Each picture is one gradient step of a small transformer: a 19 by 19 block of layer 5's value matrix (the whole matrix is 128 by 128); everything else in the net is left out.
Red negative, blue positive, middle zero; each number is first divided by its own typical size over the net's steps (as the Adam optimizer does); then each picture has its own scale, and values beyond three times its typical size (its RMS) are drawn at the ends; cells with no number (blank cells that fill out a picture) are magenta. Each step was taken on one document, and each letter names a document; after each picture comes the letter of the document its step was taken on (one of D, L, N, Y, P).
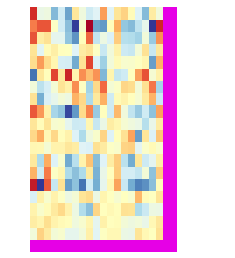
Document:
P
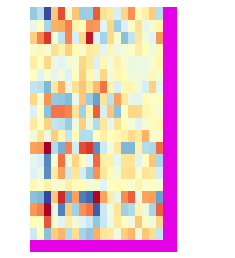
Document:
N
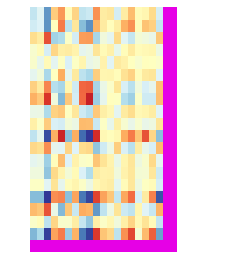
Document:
N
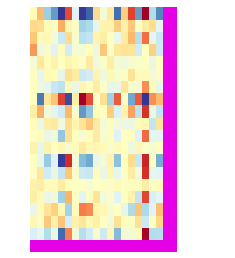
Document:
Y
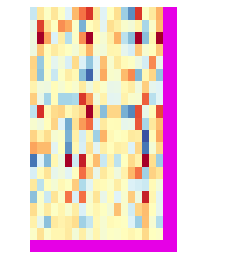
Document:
P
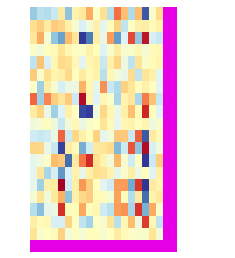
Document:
Y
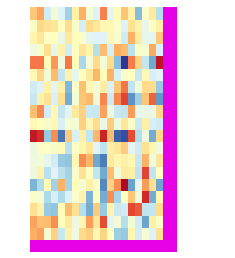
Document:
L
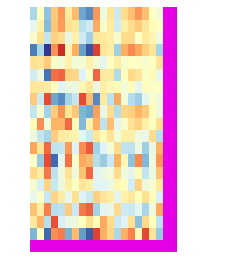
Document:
N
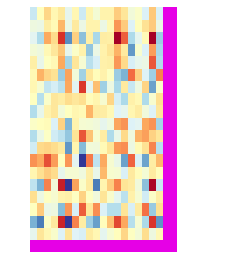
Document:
L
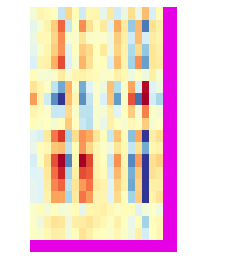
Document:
Y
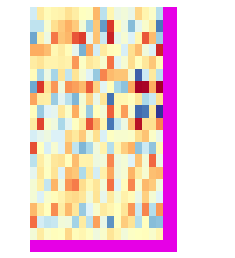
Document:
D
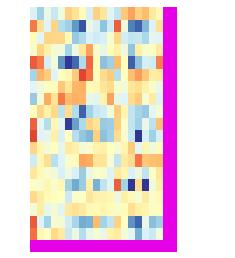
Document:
P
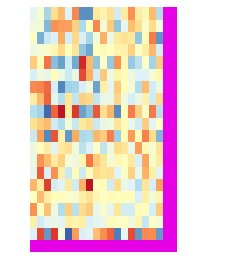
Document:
N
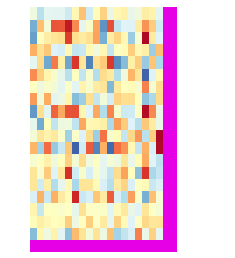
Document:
D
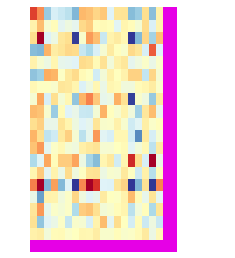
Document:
P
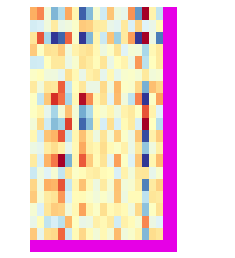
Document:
Y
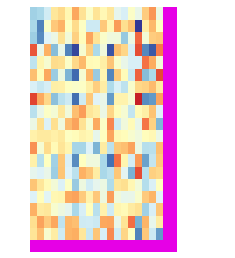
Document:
D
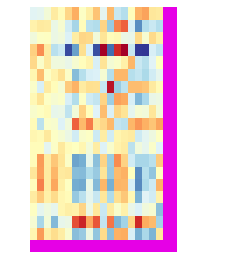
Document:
D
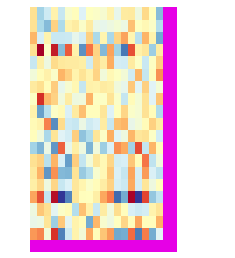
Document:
N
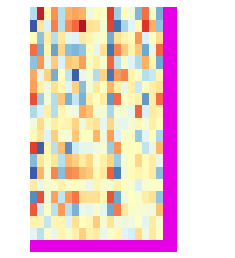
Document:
D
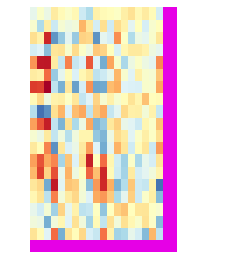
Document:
N
